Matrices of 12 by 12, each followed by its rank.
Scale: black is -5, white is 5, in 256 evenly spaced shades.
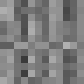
two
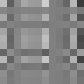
one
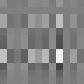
one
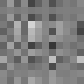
two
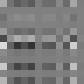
one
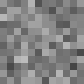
full rank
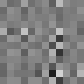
two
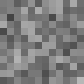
full rank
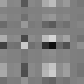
one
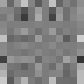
two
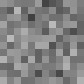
full rank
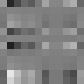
one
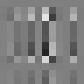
one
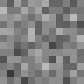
full rank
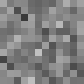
full rank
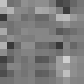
two
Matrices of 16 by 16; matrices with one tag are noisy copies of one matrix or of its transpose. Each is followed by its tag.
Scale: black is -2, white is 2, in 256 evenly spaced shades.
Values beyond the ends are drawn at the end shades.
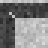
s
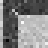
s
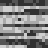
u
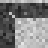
s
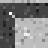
s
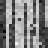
u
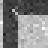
s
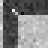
s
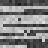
u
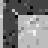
s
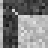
s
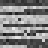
u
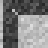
s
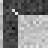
s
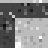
s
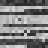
u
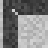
s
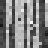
u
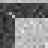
s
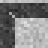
s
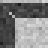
s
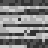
u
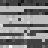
u
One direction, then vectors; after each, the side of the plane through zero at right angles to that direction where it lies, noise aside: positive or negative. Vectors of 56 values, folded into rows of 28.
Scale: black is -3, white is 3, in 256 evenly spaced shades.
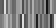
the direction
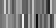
positive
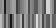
negative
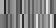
negative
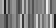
negative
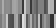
positive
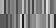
negative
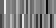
positive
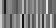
negative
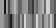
negative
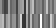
negative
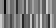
negative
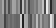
negative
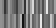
negative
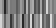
negative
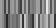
negative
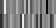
positive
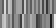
positive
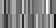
negative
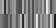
negative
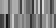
negative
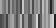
negative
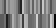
negative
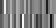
positive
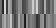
positive
